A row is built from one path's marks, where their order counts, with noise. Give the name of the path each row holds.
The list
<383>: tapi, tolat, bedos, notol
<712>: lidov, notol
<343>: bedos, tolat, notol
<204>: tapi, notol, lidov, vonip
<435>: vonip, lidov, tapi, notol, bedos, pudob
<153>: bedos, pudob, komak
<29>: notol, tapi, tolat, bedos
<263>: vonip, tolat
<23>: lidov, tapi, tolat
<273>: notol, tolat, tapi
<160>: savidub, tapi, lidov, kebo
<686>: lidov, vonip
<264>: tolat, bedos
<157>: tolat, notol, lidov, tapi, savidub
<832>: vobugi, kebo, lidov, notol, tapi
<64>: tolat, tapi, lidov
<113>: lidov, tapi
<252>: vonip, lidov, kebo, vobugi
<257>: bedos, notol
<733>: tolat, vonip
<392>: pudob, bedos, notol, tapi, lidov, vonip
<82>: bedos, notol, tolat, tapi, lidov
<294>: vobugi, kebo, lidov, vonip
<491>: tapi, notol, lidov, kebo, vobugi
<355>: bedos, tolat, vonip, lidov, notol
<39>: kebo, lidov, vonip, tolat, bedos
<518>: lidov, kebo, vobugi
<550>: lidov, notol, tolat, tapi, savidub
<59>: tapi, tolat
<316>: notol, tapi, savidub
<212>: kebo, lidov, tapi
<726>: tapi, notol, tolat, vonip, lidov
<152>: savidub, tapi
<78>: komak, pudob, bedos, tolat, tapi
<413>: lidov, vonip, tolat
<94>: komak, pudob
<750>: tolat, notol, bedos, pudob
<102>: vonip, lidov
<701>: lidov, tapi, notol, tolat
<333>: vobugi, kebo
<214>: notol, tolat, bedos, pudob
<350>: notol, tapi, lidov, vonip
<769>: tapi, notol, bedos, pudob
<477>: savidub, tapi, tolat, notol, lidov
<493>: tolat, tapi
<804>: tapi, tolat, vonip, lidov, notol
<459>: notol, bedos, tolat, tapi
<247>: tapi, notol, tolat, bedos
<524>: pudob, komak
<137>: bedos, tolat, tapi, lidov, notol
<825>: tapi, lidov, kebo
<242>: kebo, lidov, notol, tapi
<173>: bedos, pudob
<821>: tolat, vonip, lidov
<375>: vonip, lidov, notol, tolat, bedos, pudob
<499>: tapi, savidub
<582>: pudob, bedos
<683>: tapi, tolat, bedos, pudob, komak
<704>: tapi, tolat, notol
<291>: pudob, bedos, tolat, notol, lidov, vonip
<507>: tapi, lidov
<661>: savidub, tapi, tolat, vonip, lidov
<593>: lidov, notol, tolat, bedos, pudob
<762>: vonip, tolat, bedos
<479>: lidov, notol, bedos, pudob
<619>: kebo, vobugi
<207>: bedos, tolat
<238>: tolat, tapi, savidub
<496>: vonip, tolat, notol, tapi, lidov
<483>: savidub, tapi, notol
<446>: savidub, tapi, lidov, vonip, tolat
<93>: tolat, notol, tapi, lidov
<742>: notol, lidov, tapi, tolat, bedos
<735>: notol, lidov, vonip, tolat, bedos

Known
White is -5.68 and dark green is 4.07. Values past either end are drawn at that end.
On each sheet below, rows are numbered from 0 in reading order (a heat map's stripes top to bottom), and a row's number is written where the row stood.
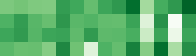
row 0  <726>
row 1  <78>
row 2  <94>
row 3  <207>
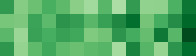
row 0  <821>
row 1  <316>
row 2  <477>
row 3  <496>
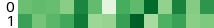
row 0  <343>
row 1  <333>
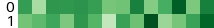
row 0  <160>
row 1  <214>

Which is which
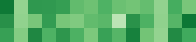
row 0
<413>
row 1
<263>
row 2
<735>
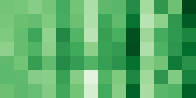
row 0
<238>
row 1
<93>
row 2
<459>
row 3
<29>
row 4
<350>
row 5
<264>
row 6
<750>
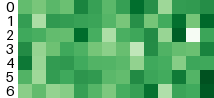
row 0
<491>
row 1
<446>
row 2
<153>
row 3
<762>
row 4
<375>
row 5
<483>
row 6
<704>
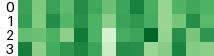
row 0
<701>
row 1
<550>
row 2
<82>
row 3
<212>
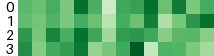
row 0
<257>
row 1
<157>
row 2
<479>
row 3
<294>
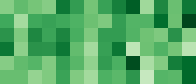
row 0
<769>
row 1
<661>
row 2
<712>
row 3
<518>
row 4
<273>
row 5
<64>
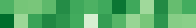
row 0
<507>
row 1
<39>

